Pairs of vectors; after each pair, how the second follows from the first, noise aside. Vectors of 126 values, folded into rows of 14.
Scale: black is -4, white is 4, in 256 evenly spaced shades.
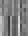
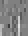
partly zeroed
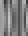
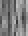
wrapped around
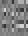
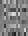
wrapped around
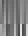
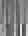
copied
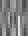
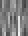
copied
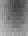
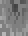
partly zeroed
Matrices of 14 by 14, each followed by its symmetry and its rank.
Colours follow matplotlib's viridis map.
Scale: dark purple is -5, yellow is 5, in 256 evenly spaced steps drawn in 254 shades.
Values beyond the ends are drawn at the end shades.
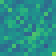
symmetric, full rank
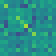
symmetric, rank three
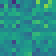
neither, rank three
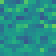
neither, rank three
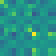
symmetric, rank three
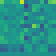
neither, rank three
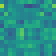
neither, rank three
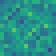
symmetric, full rank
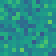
symmetric, full rank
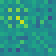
symmetric, rank three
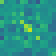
symmetric, rank three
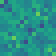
symmetric, full rank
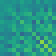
symmetric, rank three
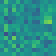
neither, rank three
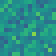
symmetric, full rank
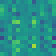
neither, rank three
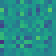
neither, rank three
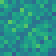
symmetric, full rank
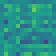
neither, rank three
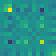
symmetric, rank three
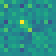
symmetric, rank three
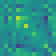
symmetric, rank three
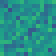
symmetric, full rank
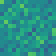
symmetric, full rank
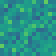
symmetric, full rank
